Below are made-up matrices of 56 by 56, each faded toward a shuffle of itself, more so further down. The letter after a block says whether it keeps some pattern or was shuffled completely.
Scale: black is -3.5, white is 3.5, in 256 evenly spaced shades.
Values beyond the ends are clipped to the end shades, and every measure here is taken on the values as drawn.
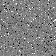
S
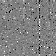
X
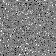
S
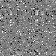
X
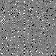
X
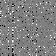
X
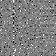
X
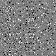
X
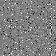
X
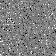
S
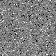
S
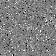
S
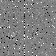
X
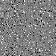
X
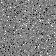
S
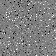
S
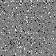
X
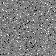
S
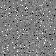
X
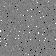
S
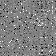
X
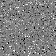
X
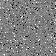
X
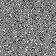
S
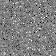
S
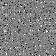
X
